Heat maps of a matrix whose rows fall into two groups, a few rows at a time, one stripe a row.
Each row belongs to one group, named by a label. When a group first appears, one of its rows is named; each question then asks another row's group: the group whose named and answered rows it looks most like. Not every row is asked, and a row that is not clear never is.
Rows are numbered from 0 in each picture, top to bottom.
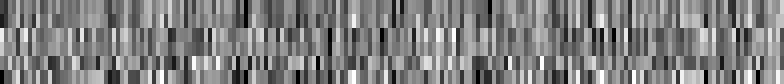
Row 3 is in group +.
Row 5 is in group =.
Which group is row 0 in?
=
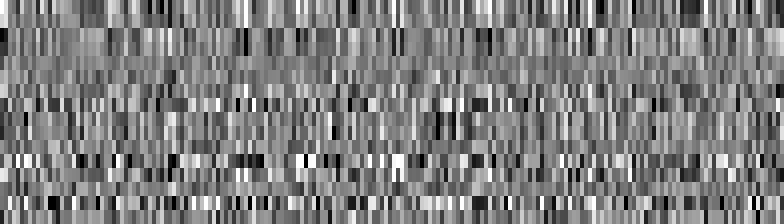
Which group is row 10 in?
+
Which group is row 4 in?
=
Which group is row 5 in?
+
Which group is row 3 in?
=
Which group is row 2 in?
=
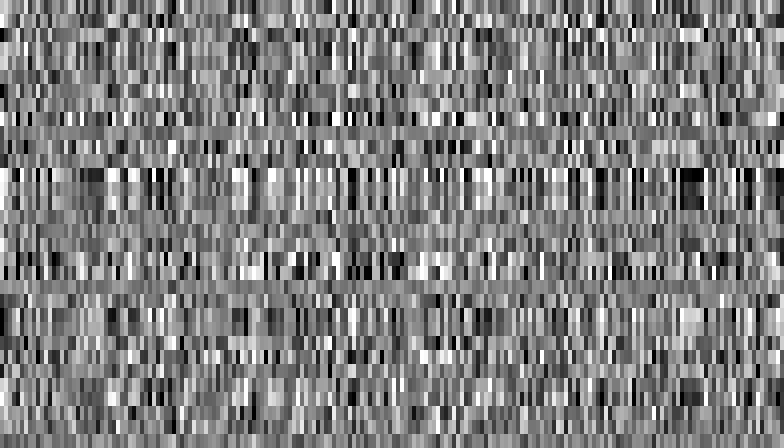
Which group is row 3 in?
+
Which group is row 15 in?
+
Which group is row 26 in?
=
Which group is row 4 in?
+
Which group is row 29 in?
+
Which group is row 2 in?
=
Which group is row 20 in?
+
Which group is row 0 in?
+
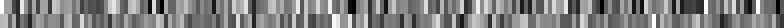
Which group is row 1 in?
+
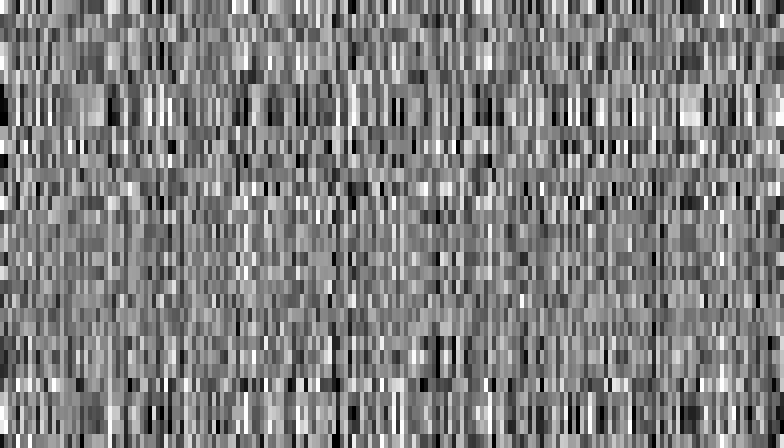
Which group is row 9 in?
+
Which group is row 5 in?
+
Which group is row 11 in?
=
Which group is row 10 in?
+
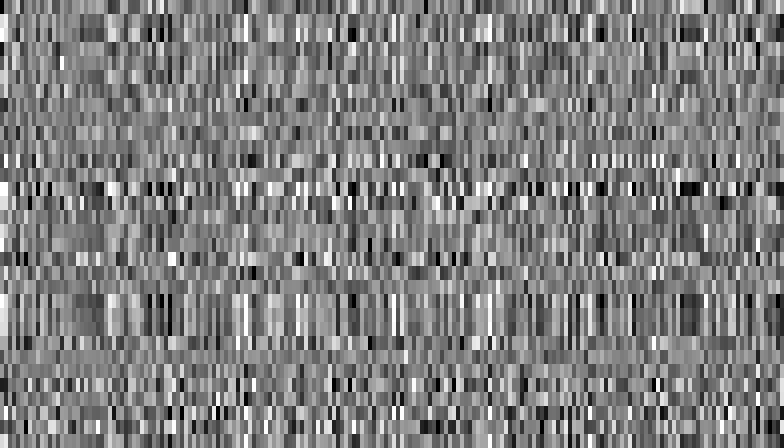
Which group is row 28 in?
=
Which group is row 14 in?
+
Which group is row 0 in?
=
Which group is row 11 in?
+
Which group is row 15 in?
+
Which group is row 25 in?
=
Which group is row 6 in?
+
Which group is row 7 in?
=
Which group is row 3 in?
=
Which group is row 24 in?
+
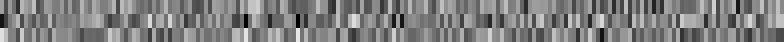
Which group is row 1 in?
=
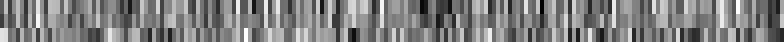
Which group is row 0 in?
+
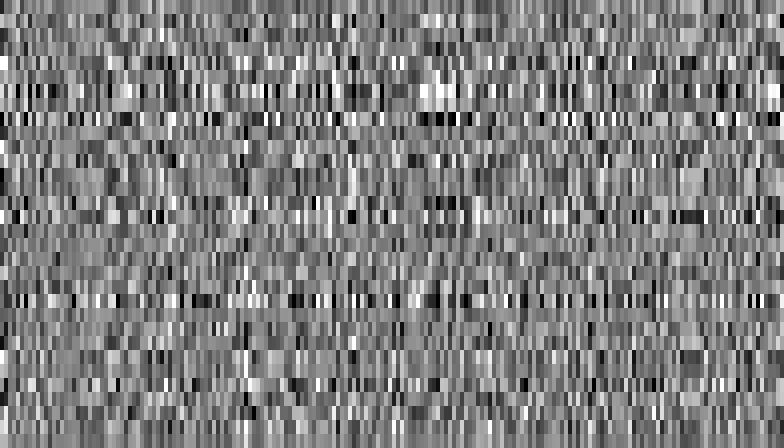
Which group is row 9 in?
=
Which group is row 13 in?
=
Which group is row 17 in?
=
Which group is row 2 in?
=
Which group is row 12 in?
=
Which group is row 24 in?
=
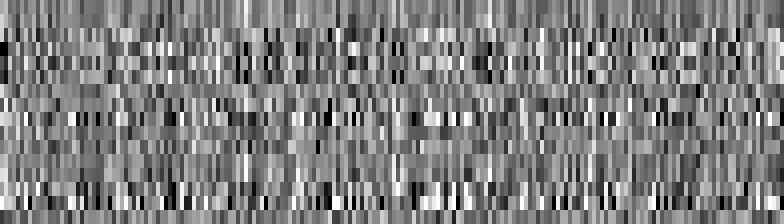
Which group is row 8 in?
+
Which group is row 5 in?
=
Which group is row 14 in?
+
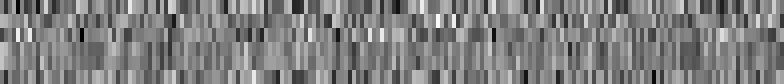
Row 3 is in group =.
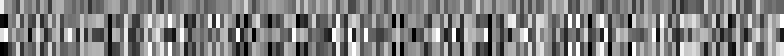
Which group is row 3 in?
=
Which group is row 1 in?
=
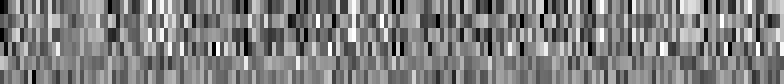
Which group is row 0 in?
=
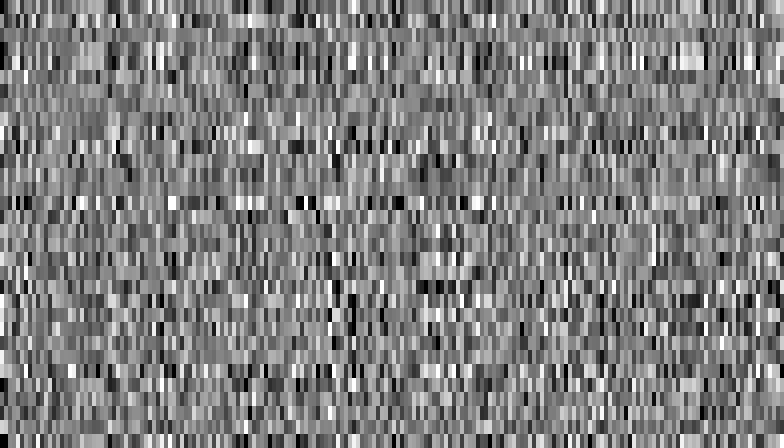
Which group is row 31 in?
=
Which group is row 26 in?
+
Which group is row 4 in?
=
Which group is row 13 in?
+
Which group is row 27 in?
=
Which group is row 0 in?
=
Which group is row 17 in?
+
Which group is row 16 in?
+
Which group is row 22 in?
+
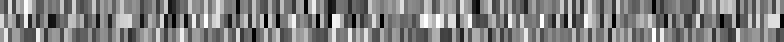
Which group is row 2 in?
+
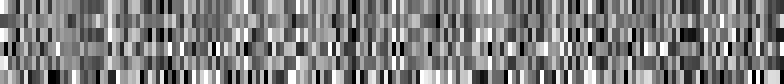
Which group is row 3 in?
=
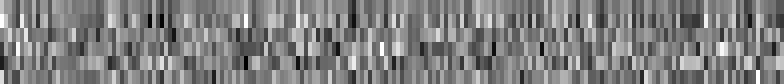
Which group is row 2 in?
+
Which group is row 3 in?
+
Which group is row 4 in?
=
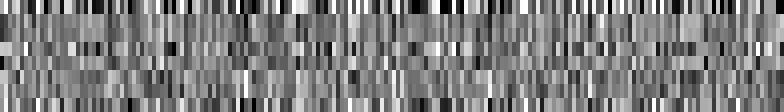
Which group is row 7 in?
+
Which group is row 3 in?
+
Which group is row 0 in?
+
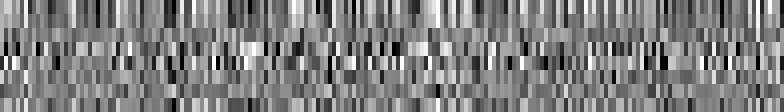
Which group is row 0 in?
+
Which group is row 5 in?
+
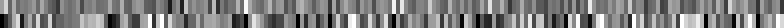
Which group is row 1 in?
=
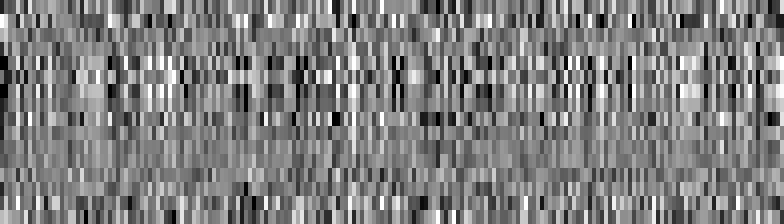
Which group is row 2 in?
+
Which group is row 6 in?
=
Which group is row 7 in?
=
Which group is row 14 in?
+
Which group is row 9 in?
=
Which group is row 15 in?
+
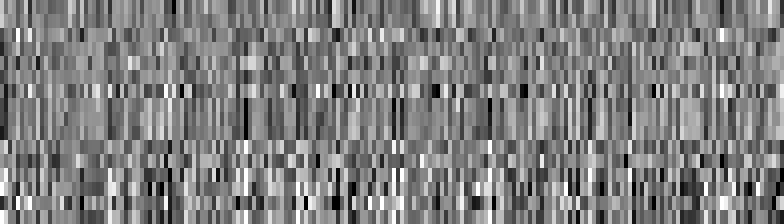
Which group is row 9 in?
=
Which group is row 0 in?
+
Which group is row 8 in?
=
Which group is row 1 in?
+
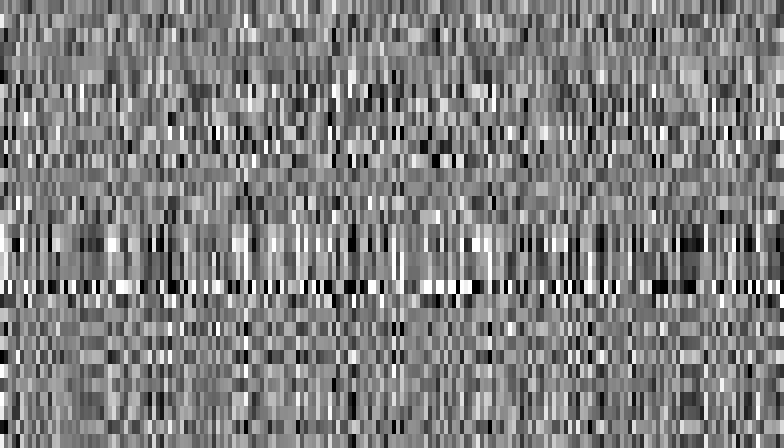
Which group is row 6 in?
+
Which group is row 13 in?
=
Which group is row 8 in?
+
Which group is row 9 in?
=
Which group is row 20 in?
+
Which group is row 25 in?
=
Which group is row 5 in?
=
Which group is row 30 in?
=
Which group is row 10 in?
+
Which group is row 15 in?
+
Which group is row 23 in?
=
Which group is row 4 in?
=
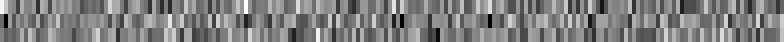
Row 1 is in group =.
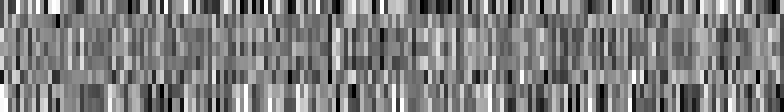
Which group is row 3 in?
+
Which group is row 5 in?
=
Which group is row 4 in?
+
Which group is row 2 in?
+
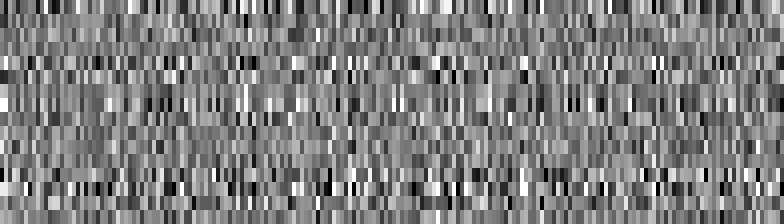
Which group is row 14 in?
+
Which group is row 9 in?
+
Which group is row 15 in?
+
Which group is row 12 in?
=
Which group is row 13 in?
+
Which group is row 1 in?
=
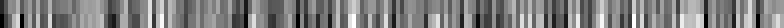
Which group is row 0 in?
=
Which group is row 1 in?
=
